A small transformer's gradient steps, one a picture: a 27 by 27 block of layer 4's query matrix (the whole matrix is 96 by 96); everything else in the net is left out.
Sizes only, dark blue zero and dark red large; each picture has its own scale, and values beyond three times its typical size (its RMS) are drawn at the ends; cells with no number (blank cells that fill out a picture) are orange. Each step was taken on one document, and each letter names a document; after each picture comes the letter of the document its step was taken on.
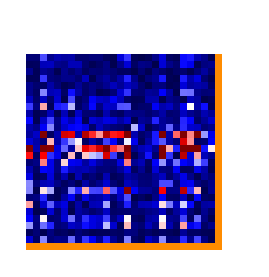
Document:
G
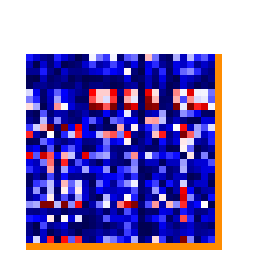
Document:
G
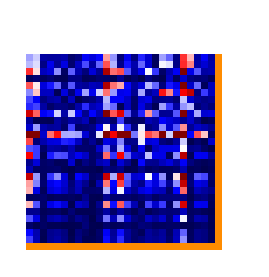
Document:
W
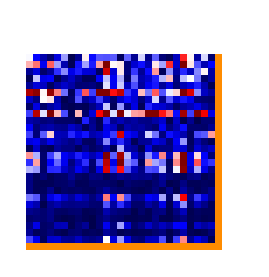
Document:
W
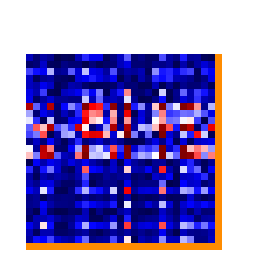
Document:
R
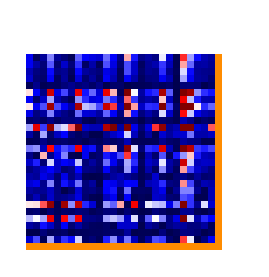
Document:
G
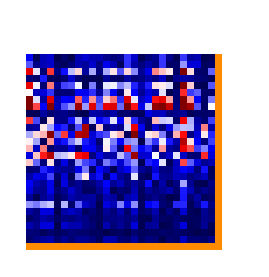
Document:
R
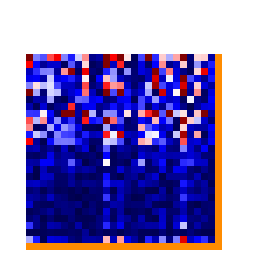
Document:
W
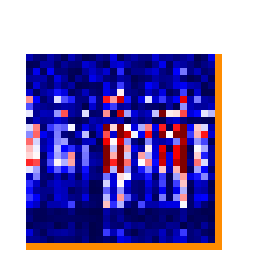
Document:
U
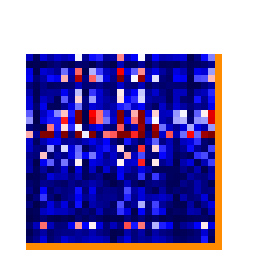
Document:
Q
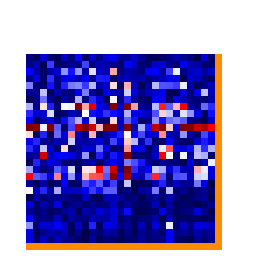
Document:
R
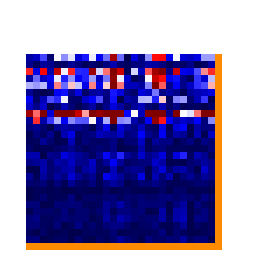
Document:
U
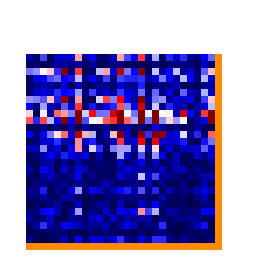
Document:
Q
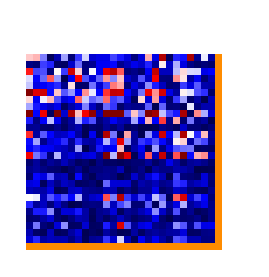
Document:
U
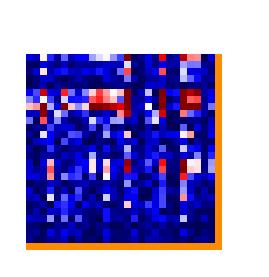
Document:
G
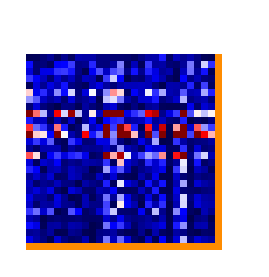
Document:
U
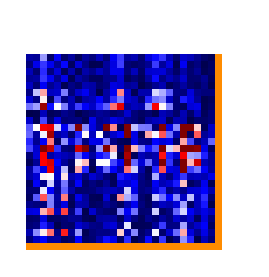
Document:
G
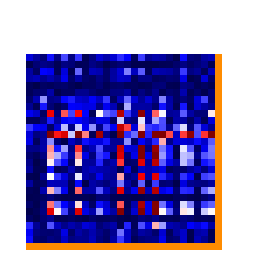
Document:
Q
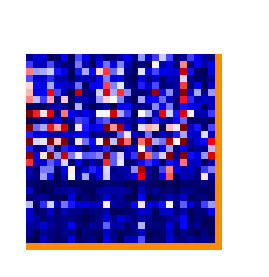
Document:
U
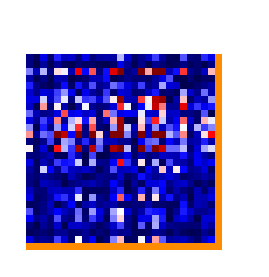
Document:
Q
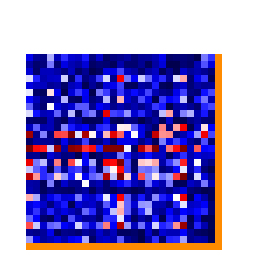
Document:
U
